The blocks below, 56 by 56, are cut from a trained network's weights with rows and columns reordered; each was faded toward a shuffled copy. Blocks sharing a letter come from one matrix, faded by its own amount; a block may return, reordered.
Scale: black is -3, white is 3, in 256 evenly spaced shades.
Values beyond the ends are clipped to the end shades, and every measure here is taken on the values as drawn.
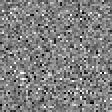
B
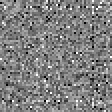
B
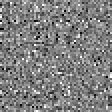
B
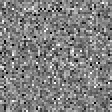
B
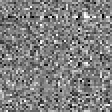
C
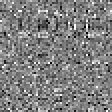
C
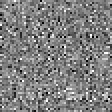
C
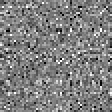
C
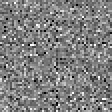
B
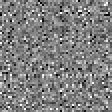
C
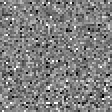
B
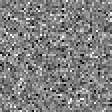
B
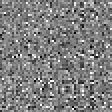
C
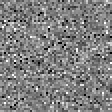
B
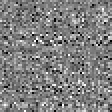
C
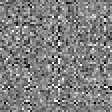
C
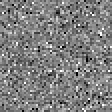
B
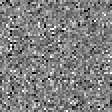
B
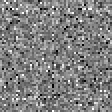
B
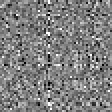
C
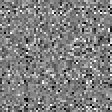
C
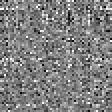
C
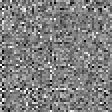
C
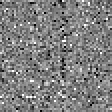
B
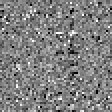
B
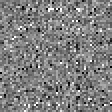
B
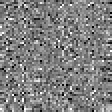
C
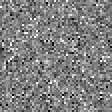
B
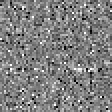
B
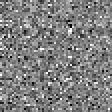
C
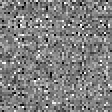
C
